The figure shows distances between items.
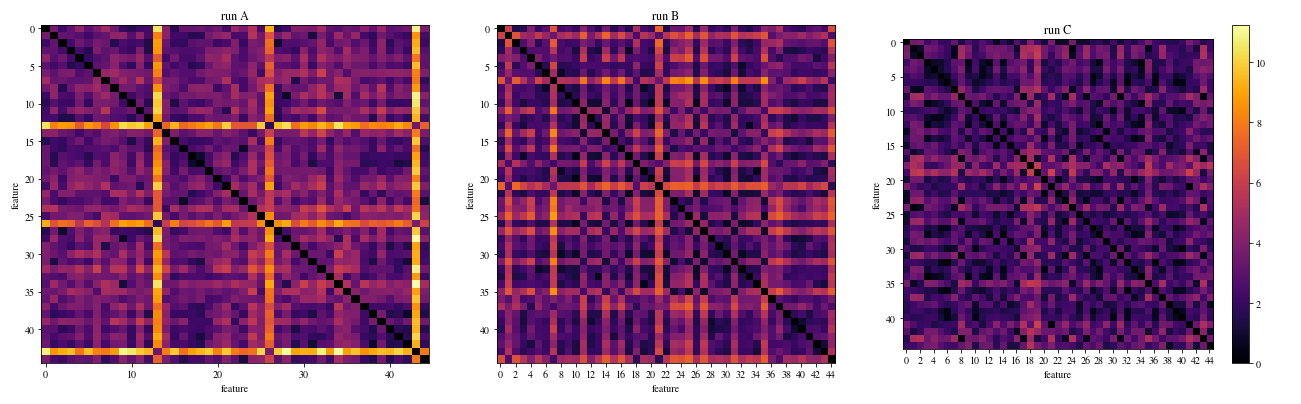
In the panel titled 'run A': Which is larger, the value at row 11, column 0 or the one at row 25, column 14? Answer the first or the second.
the second
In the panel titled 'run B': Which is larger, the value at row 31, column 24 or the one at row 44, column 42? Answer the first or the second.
the second
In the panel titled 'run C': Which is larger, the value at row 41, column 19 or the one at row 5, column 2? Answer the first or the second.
the first
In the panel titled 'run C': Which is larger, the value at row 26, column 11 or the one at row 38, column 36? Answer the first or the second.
the first
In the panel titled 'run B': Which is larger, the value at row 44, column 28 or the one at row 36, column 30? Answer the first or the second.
the first
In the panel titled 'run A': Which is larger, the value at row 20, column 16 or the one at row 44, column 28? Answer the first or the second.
the second
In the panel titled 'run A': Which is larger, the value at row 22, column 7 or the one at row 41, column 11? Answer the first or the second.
the second
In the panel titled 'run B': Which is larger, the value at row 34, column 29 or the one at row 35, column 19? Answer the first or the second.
the second
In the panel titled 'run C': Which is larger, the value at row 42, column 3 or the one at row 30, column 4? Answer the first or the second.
the first
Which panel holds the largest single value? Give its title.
run A
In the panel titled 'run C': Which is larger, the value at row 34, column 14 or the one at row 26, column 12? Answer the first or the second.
the second
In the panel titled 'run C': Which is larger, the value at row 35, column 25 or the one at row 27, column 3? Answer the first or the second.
the first
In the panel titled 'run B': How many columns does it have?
45
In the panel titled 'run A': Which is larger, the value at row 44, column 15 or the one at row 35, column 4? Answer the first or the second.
the second
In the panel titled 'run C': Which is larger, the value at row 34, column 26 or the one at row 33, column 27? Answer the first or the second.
the first
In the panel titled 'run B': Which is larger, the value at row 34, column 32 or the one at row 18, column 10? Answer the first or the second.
the second
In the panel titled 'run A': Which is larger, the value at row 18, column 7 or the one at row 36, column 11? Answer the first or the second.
the second
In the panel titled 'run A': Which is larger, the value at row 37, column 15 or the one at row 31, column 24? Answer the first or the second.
the second
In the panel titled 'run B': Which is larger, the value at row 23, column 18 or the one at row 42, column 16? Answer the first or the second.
the first
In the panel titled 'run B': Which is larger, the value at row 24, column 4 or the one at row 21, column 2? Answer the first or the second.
the second
